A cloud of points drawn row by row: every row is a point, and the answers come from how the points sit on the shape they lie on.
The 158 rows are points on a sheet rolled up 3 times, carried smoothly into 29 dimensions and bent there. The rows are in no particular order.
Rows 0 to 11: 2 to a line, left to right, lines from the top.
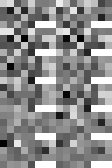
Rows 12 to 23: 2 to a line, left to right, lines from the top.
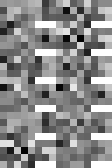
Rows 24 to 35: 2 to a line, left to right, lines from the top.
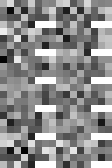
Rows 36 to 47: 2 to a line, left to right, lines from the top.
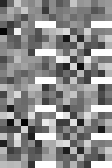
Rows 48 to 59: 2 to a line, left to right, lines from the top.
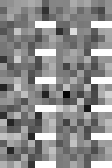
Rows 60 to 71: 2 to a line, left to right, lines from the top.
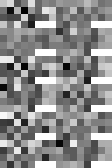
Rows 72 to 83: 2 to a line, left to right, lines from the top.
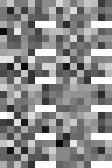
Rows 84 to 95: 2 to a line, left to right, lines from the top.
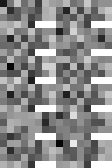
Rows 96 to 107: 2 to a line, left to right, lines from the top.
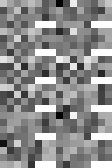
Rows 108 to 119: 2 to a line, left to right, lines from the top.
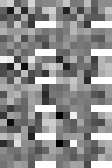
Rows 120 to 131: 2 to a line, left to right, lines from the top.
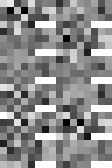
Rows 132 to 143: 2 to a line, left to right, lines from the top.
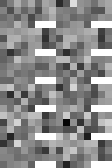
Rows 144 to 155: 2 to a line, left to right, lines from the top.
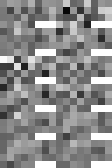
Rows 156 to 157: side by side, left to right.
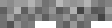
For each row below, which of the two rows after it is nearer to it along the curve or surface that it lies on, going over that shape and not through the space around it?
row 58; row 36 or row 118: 118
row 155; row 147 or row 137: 137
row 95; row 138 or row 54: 54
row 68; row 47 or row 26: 26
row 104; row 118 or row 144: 118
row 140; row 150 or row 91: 150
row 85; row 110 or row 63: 110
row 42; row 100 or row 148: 148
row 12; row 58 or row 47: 47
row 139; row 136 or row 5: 136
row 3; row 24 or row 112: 112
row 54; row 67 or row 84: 84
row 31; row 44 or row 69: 69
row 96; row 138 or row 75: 75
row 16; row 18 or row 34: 18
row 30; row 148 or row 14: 14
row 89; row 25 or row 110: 110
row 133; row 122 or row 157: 122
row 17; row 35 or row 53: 53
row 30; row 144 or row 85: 85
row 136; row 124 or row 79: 124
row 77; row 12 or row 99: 99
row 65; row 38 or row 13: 13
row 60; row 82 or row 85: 82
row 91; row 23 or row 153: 23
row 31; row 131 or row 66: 131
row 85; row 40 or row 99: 99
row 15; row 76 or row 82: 76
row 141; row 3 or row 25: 25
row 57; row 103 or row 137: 137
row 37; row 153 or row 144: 144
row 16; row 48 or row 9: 9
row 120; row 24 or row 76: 76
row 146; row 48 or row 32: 48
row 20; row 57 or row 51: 51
